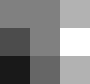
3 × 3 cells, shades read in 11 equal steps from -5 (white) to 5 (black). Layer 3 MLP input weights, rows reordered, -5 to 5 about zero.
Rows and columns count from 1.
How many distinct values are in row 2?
3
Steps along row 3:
down down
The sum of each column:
6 1 -9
